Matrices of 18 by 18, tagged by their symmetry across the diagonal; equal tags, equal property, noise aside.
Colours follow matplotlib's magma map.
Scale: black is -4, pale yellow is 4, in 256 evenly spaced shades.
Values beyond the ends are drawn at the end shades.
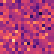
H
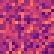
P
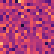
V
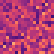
P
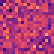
P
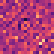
P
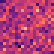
V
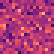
V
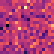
H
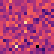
V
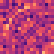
P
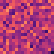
P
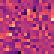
H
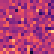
H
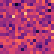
V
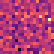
H
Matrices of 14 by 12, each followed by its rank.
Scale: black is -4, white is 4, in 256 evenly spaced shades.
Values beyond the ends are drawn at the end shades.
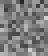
full rank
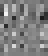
two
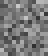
full rank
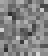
full rank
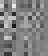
two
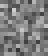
full rank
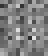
two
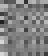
two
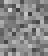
full rank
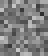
full rank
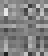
two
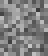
full rank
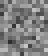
full rank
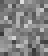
full rank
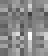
two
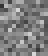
full rank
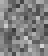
full rank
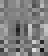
two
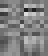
two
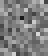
full rank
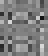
two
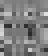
two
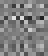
two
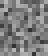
full rank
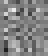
two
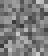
full rank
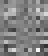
two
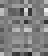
two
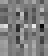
two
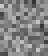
full rank
